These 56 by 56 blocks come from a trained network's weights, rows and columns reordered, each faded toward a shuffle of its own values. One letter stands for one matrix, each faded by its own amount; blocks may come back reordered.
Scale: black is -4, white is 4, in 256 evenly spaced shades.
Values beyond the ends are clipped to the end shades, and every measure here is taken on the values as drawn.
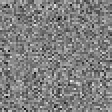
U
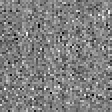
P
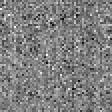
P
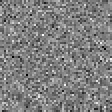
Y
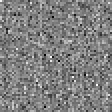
P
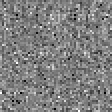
P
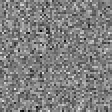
U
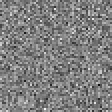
U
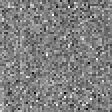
P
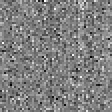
P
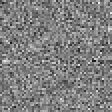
U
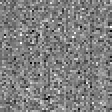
P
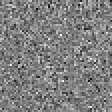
Y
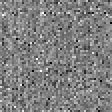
P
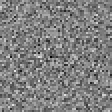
U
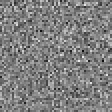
U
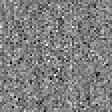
P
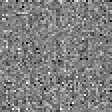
P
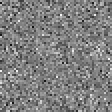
Y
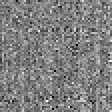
P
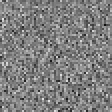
U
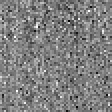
P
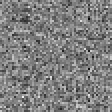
U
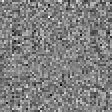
U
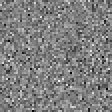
Y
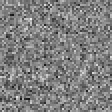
U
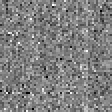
P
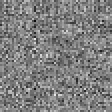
U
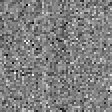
P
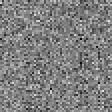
U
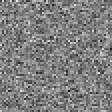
U
